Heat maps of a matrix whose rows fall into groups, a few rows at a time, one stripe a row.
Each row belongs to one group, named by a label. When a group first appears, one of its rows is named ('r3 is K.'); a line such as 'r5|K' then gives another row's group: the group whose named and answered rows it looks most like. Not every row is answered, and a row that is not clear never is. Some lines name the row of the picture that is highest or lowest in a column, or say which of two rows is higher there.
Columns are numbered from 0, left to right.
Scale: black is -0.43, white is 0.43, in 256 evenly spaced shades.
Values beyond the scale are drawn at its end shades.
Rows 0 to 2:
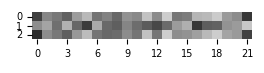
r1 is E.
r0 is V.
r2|V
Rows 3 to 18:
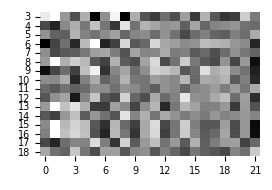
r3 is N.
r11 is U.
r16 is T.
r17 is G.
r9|V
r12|V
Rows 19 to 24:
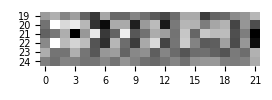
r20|T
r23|E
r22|T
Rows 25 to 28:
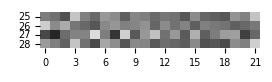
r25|E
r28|E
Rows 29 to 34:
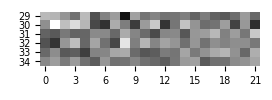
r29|N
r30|T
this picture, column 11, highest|30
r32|G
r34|E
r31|U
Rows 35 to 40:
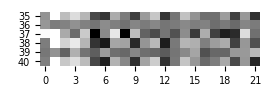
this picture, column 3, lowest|37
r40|T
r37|N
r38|T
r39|E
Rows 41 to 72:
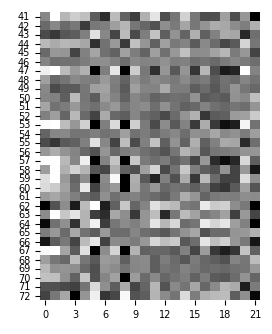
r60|N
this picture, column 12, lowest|63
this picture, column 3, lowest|72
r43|G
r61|E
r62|V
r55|G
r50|E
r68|E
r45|V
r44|N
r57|N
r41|T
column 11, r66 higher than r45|Yes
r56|E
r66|V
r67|N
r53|N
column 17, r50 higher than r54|No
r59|N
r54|U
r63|T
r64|V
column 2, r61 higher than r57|No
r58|T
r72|V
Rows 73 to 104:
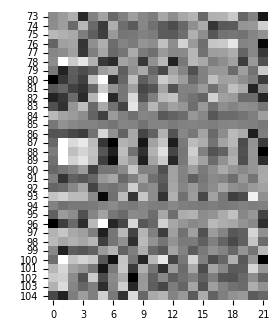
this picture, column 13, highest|76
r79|U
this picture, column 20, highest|93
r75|E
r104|G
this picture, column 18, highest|76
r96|V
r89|T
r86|G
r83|G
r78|T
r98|N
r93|N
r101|N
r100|T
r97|N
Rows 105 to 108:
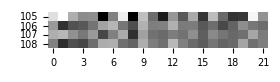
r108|U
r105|N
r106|U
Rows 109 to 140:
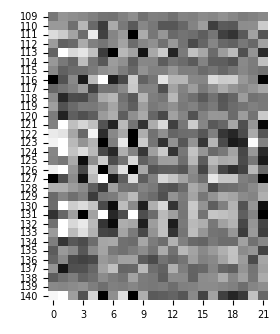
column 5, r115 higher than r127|No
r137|U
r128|E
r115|U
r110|E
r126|N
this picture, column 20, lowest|136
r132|T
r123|N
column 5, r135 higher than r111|Yes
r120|U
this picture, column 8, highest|131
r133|T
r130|T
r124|T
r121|T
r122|N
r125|V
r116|V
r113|T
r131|V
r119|U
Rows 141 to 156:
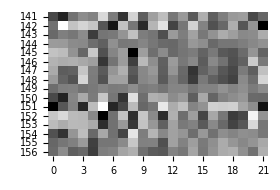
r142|T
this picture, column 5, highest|151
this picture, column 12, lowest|142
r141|G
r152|N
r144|E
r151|V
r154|G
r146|N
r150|G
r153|N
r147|E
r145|N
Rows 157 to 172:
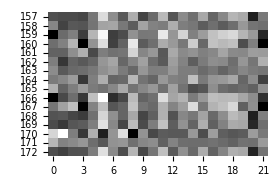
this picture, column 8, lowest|170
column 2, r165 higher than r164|No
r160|V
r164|V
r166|V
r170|N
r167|V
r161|G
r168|G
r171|E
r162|U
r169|G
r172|G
